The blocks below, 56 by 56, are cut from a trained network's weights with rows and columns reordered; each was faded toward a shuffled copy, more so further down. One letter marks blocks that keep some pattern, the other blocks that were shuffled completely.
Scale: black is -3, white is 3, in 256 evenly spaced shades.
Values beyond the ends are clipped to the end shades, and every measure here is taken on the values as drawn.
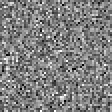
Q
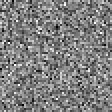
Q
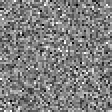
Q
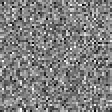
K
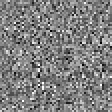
K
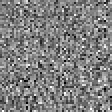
K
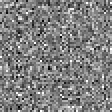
K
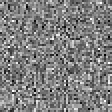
K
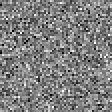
Q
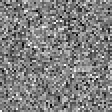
Q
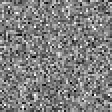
Q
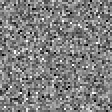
Q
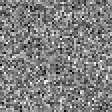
Q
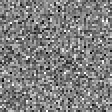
Q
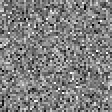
Q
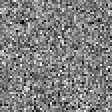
Q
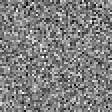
Q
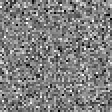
Q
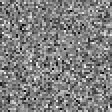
Q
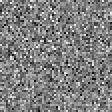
Q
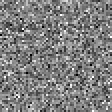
Q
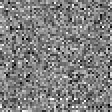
K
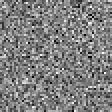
K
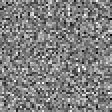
K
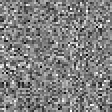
K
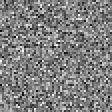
Q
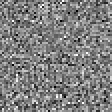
K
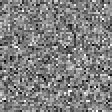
K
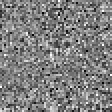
K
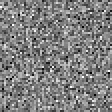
Q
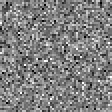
Q
